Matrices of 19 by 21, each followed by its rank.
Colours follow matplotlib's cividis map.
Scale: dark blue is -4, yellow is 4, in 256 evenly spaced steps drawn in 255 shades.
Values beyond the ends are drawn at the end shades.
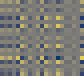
one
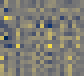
three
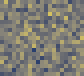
full rank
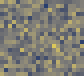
full rank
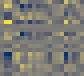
two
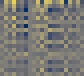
two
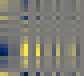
one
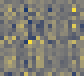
three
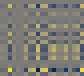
one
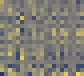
three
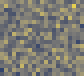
full rank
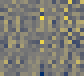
three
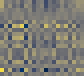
two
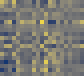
two
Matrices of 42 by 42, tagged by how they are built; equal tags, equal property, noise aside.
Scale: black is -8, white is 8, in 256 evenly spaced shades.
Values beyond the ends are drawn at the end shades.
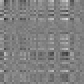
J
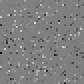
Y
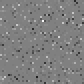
Y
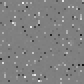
Y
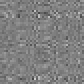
J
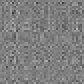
J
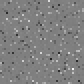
Y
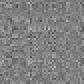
J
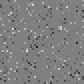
Y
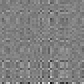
J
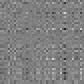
J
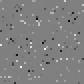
Y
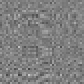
J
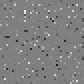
Y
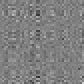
J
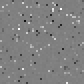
Y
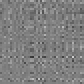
J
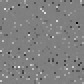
Y
